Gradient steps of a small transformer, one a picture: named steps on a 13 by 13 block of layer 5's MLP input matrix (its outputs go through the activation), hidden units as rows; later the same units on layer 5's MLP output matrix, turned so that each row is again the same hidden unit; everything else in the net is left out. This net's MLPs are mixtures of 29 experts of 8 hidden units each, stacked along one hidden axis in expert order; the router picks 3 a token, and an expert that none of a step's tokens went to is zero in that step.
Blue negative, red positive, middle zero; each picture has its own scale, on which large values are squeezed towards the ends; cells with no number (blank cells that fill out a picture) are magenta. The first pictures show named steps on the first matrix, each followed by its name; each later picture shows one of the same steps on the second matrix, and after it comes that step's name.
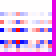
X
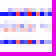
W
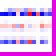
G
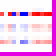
G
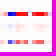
W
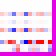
X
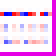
G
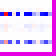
W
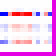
G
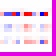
G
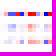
G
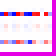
W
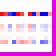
G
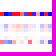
G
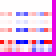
X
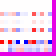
X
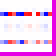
W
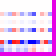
X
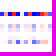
G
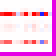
W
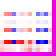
X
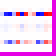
W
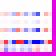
X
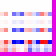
X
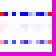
W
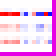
G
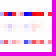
W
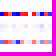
W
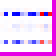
W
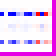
W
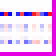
G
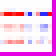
G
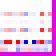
X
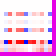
X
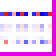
G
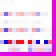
X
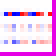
G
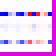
W
